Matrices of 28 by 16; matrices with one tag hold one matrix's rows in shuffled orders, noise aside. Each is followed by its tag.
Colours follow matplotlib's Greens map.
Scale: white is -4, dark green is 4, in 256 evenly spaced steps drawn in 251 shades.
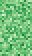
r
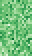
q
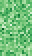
r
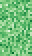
q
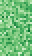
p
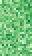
p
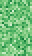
r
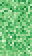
r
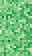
p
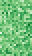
p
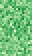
r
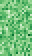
q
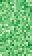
q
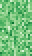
q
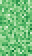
q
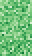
r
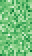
q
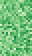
p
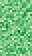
r
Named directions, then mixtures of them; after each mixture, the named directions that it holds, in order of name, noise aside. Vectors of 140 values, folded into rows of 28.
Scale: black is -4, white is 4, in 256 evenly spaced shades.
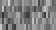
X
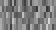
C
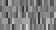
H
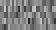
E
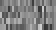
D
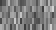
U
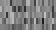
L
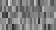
D, H, X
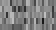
L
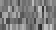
D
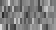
D, U, X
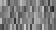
U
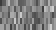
U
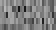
E, L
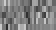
C, E, X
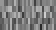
C, D, L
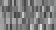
C, D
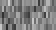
X
